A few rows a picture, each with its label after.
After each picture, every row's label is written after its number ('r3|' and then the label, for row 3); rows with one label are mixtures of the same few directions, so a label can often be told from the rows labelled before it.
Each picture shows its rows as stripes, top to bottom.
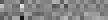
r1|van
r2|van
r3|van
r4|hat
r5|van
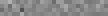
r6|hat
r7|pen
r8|van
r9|van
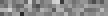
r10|van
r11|hat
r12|hat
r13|van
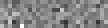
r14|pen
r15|pen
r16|van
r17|pen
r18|hat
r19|pen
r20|van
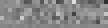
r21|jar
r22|pen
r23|hat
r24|jar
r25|van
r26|pen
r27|van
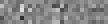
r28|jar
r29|van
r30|van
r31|jar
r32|van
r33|van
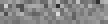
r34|pen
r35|jar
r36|van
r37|jar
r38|jar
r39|pen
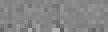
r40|jar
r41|van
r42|jar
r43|pen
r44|hat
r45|van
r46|hat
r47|van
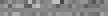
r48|van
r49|hat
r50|pen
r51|pen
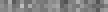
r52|pen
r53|van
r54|pen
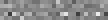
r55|jar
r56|hat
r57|pen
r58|pen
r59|van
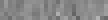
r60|jar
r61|jar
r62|jar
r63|jar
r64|pen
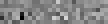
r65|jar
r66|hat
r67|pen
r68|van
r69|van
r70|pen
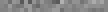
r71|van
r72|hat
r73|van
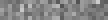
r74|pen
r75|van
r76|van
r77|jar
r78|van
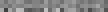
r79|jar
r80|pen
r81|jar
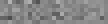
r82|hat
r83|van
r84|pen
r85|van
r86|hat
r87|hat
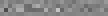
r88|jar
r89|hat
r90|jar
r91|jar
